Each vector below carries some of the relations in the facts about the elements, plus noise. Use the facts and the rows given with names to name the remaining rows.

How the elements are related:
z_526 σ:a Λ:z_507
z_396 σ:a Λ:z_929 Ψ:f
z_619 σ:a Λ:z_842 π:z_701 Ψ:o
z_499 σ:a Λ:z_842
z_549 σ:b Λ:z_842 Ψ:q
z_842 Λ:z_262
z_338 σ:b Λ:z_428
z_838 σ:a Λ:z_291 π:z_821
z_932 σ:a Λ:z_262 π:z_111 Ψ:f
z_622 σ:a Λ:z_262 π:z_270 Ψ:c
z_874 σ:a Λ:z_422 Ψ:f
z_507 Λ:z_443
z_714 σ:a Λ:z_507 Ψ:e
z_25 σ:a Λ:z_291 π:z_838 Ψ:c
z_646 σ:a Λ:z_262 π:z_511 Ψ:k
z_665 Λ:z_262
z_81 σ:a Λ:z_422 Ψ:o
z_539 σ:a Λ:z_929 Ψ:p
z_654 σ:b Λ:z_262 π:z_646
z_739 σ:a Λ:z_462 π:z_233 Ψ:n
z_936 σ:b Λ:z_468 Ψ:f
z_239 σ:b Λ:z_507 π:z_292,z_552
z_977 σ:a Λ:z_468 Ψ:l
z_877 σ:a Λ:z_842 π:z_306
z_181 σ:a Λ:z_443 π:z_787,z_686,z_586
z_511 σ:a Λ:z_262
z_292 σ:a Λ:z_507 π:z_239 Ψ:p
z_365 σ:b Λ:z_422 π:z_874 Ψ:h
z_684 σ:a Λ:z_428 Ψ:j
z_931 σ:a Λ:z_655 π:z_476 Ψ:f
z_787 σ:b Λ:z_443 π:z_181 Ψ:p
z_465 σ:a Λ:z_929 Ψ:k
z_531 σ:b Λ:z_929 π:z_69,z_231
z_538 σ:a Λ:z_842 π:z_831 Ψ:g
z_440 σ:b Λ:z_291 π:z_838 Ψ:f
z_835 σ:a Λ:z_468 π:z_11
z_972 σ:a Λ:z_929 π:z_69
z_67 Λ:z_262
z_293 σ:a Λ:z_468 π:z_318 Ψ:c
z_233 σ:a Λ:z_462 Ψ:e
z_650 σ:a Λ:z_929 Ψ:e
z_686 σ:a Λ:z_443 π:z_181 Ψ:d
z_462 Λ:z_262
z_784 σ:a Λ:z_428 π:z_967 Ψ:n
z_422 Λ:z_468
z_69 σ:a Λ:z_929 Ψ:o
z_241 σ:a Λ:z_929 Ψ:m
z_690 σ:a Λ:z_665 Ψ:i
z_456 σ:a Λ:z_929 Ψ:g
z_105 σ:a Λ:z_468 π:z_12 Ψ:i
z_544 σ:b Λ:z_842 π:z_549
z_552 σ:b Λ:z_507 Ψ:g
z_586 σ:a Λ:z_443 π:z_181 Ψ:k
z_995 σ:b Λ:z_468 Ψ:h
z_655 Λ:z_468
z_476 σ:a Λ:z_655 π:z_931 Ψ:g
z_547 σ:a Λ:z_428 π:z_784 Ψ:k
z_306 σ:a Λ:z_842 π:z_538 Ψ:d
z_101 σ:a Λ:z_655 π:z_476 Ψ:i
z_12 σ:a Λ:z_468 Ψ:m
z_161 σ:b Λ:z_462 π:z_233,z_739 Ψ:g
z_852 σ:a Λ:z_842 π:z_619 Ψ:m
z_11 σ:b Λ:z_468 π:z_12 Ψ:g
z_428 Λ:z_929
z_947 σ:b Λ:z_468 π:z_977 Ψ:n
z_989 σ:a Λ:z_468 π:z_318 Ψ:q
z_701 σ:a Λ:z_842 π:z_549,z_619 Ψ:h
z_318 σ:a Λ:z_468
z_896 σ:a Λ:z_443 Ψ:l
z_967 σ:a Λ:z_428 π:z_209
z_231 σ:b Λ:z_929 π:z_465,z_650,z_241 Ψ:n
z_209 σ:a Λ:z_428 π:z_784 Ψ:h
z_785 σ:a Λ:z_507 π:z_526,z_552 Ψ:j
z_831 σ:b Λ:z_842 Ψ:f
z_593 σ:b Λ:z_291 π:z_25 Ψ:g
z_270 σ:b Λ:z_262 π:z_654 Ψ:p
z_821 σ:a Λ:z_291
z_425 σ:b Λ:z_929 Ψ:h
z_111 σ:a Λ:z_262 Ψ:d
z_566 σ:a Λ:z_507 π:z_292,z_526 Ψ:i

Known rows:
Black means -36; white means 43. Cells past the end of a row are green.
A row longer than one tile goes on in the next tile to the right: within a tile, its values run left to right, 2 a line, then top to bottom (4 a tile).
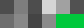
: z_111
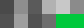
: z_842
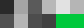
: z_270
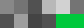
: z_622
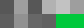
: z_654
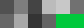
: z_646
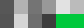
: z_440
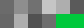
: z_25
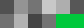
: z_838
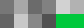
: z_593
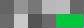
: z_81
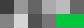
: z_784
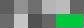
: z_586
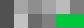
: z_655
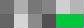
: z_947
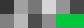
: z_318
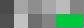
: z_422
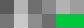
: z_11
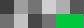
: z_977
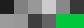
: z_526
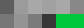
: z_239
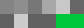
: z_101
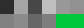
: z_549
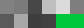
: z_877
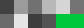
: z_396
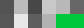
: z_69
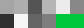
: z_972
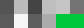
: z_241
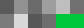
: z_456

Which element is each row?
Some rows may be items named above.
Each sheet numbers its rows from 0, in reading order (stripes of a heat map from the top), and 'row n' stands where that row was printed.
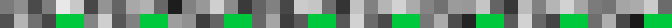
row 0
z_161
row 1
z_476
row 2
z_526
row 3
z_499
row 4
z_787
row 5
z_566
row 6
z_787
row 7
z_785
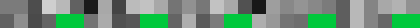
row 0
z_306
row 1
z_831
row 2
z_686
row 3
z_552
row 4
z_338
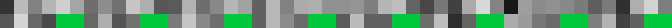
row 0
z_787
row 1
z_25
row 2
z_11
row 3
z_338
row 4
z_293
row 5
z_739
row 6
z_552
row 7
z_538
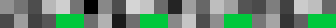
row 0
z_622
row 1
z_233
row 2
z_12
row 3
z_619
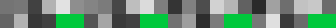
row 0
z_852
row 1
z_877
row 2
z_511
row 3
z_874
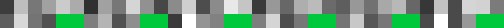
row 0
z_936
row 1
z_318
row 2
z_231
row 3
z_784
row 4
z_209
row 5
z_650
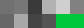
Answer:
z_701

